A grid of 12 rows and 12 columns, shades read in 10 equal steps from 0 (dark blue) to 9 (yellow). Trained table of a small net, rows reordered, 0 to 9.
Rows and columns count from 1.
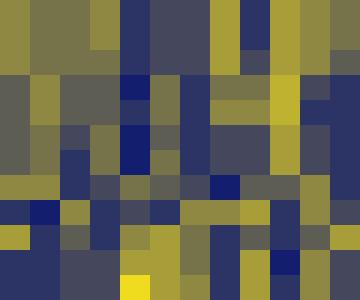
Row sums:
45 45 44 37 39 30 30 34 34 40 36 41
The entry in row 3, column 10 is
6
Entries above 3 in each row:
8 8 7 5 5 3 4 4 5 5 5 5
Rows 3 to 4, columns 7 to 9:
2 6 2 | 1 4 4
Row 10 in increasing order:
1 1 1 1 3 3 3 4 5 6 6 6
